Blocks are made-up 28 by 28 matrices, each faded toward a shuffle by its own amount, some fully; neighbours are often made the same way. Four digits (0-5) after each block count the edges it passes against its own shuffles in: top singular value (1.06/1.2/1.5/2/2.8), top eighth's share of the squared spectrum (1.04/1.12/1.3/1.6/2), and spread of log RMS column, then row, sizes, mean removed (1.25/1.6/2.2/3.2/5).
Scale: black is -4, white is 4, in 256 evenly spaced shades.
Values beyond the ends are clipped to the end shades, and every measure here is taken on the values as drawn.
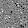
0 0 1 0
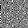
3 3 2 0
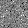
0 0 0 0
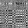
4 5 3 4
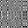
4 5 3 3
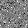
0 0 0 0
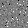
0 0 0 0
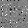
3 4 1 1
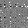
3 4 1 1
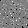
1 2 0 0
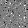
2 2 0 0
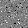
1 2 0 1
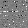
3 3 0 1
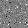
2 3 0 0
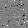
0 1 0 0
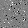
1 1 0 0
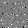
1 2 0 1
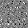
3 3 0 1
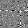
2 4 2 2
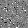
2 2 0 0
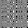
4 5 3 2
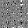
3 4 2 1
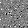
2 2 1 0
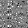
3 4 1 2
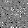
2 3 1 1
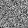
0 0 0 0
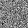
0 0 0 0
